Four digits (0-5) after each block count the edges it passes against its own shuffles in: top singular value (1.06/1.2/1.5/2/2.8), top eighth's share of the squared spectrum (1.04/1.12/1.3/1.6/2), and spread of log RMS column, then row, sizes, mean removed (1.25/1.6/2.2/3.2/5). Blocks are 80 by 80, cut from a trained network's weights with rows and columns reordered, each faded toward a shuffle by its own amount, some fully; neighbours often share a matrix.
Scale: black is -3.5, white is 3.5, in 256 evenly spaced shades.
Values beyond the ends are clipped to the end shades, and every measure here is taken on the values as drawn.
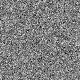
0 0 0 0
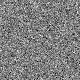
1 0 0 0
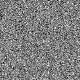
2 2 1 0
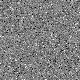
0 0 0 0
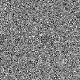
3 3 1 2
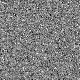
0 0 0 0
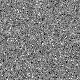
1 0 0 0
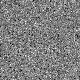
1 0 0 0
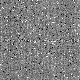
2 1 0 1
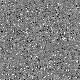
0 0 0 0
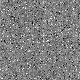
1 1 0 1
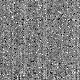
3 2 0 1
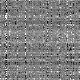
4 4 4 1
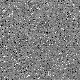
1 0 0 0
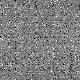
2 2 1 0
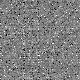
2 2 1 0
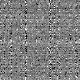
3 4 3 0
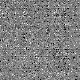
3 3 2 0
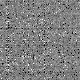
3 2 2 0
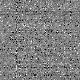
3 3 2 1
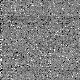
2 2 2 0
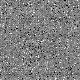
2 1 1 0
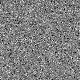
1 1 0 0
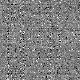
3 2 2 0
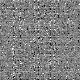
3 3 3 0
